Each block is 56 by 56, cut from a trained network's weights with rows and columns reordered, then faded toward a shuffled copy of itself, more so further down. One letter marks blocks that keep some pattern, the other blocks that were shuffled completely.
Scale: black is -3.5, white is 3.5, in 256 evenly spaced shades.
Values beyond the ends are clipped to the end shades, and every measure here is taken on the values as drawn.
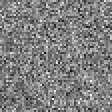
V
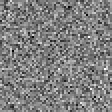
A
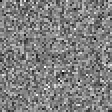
A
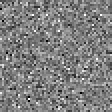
A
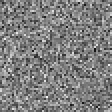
A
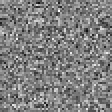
V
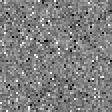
A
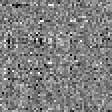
V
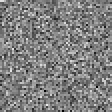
A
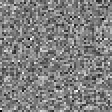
V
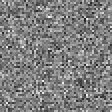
V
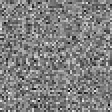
V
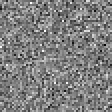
A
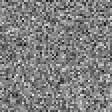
V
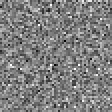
V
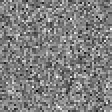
A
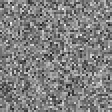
A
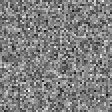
A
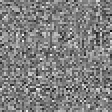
V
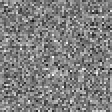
V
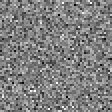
A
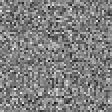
V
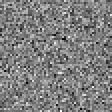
A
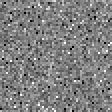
A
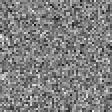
A
